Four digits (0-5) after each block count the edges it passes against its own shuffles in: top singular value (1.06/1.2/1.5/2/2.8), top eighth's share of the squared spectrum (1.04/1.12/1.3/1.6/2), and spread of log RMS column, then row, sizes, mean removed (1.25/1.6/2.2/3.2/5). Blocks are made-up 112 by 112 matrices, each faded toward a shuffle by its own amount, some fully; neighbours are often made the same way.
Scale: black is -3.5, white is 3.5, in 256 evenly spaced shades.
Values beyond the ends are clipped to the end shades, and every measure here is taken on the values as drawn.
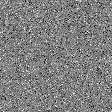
1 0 0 0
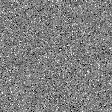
2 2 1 0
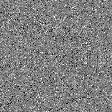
3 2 1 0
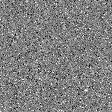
2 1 0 0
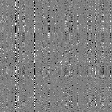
5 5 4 2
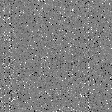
3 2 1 0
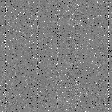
4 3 2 1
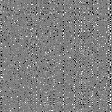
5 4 3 2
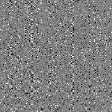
4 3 3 1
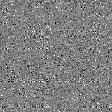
4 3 1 1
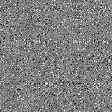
4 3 1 2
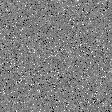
0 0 0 0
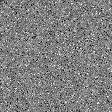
0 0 0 0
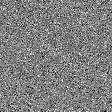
3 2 0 0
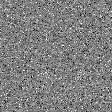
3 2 0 0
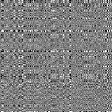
5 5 4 4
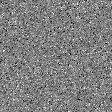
1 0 0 0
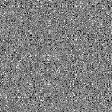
4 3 2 2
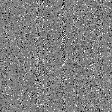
1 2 3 0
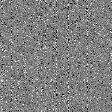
2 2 3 0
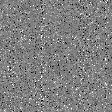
1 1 2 0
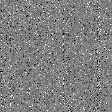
1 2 2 0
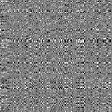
5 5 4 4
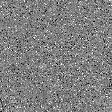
3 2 1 1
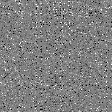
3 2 2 2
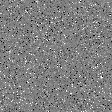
1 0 0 0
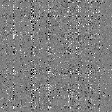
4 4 3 2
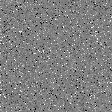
2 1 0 0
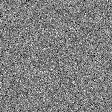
0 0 0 0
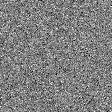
2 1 0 0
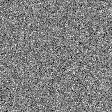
1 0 0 0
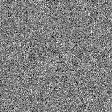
3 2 0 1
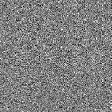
4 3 2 2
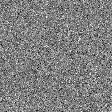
2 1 0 0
